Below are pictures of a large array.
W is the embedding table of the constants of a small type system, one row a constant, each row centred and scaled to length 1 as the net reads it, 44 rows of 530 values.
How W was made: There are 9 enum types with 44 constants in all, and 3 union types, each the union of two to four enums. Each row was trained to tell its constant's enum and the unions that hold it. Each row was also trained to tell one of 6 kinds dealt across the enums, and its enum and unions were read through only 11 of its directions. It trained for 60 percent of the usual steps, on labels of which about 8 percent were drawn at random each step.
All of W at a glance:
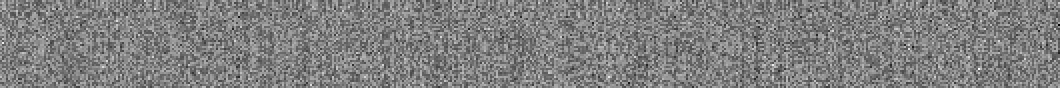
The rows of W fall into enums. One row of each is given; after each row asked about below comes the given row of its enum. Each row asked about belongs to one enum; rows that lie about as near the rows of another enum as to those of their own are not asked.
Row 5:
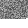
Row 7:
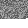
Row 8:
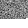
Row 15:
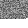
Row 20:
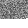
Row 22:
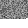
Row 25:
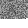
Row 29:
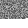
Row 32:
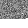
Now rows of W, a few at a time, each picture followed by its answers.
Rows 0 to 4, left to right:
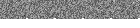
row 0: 32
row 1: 29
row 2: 29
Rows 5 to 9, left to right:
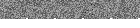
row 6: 7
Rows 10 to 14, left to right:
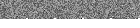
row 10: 22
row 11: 15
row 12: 22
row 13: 7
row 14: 8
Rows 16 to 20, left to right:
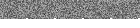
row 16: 25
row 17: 29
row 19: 15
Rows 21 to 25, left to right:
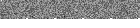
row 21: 22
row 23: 25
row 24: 5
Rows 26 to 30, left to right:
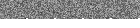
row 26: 20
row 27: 15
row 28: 8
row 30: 7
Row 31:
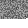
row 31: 25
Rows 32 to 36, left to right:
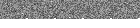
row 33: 15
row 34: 29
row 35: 22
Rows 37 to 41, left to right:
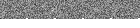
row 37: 32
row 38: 32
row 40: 15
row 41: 25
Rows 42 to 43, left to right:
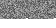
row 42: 5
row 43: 29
